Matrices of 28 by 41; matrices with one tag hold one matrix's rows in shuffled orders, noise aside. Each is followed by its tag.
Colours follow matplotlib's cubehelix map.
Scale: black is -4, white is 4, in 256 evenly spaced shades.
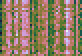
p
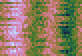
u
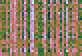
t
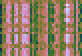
p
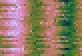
u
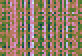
t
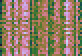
p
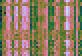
p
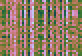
t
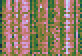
p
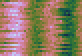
u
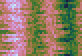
u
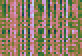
t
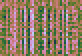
t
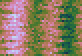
u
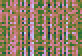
t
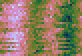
u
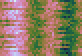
u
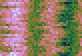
u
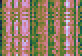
p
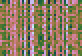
t
